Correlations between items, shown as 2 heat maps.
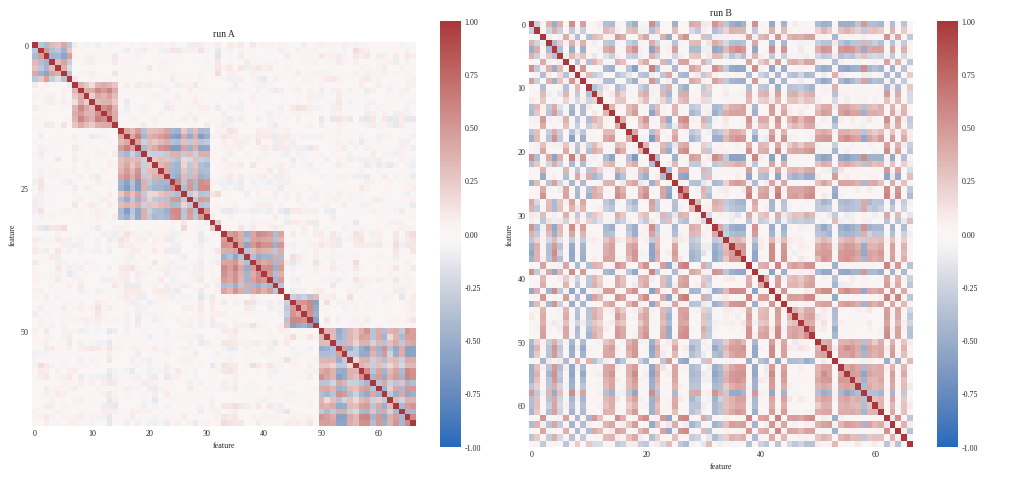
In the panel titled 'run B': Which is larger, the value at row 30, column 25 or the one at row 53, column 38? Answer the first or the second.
the first
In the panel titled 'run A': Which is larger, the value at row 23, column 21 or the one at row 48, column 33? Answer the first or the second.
the first
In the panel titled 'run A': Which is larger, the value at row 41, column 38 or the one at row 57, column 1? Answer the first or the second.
the first
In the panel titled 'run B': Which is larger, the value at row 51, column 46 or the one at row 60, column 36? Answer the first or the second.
the second
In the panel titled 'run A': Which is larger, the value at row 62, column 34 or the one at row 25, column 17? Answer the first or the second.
the first
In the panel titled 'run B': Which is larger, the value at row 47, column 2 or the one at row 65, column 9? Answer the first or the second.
the first
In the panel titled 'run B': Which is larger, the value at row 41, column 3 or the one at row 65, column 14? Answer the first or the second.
the second
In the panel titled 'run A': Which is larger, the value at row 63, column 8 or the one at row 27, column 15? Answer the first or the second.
the first
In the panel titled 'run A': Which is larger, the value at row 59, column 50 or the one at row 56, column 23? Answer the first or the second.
the second
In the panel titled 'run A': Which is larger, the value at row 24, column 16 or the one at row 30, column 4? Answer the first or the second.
the second
